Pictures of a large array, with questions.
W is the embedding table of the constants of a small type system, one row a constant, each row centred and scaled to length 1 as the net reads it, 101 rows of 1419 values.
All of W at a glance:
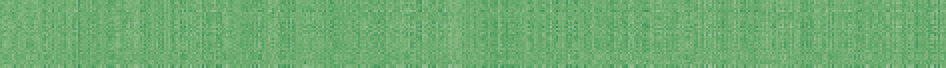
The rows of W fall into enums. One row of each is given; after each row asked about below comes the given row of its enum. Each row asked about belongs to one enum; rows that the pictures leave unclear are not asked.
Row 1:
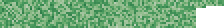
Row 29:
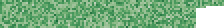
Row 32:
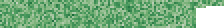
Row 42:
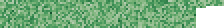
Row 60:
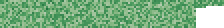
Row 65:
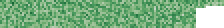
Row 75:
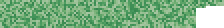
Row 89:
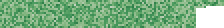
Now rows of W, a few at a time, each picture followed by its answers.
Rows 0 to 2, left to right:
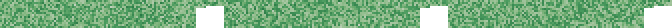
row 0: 89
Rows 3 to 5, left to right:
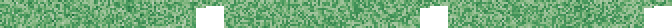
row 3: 32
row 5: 89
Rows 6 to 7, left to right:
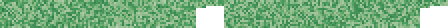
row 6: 1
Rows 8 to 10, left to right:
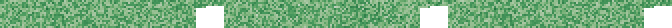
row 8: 60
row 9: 89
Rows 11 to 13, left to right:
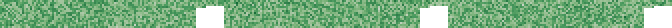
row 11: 1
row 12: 65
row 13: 89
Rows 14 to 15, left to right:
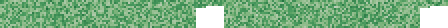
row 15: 89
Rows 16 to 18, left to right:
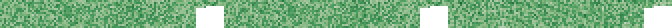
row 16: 89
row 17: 89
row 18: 65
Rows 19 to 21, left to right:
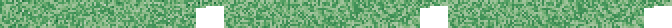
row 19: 29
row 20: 75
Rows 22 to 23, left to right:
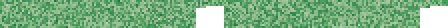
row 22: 29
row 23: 1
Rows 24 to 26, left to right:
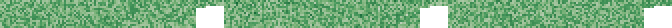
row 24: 75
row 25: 65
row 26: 60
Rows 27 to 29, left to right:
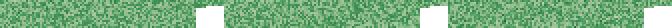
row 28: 75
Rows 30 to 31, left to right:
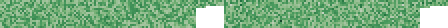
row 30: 75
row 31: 29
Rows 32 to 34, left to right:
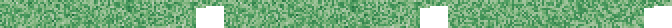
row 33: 32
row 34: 75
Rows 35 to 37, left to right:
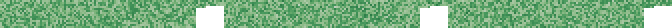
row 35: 75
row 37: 60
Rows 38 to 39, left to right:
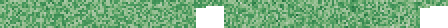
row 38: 60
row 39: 32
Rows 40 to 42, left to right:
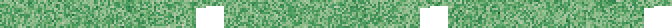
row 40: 32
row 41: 89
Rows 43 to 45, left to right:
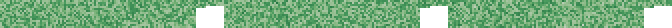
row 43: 75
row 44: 60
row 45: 1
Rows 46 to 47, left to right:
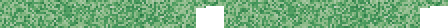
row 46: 89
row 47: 89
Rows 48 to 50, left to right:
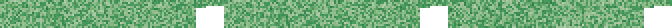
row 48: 60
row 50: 1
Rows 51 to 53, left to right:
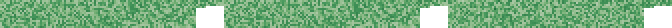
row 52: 75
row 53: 60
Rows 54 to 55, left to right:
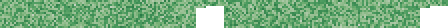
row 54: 89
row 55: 1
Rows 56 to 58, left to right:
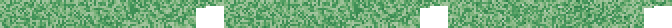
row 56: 75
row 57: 75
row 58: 89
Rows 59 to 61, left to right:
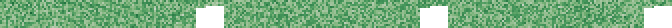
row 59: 65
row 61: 89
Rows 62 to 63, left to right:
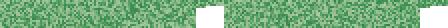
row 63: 60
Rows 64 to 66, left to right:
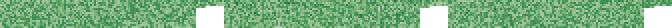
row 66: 60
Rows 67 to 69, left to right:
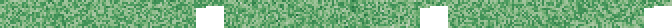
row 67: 60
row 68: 32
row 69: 75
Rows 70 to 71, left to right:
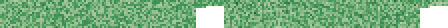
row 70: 60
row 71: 65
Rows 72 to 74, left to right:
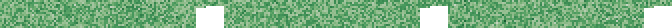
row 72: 89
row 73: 60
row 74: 29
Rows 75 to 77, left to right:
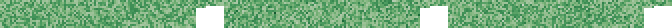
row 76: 42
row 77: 89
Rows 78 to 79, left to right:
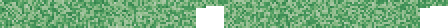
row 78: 1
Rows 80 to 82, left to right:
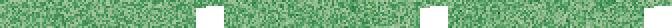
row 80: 60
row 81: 32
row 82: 42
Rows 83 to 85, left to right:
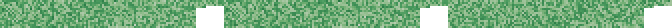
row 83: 1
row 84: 1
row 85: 75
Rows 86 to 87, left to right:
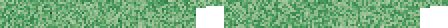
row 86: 42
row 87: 1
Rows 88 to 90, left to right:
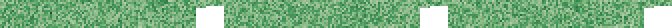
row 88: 42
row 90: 32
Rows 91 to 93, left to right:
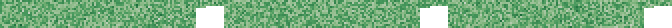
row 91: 29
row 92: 60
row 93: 32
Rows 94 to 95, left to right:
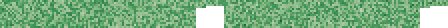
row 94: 1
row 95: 29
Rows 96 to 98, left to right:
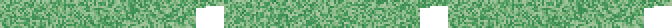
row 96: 75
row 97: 60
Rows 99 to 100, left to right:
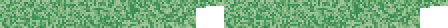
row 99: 75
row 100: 75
